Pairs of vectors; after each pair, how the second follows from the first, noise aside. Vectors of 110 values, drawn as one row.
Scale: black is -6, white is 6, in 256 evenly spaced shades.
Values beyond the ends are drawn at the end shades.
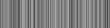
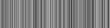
wrapped around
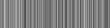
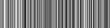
scaled up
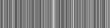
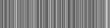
wrapped around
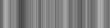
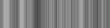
wrapped around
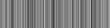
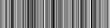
scaled up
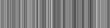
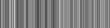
wrapped around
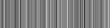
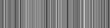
sign-scrambled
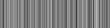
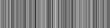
wrapped around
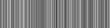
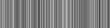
wrapped around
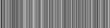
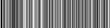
scaled up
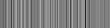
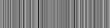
wrapped around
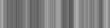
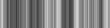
scaled up
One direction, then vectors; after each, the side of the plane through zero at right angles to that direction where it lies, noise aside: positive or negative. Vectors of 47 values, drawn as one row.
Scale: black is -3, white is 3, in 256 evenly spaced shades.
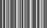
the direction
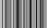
negative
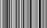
negative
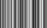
positive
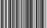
negative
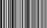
positive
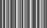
positive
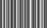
positive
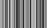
negative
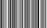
positive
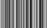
negative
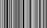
negative
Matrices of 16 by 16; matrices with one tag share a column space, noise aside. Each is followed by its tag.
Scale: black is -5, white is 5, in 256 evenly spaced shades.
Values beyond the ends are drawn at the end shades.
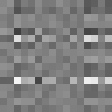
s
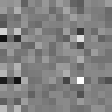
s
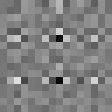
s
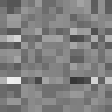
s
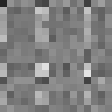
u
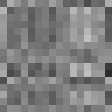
u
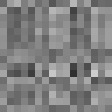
u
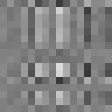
u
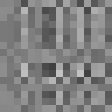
u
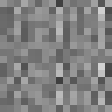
u
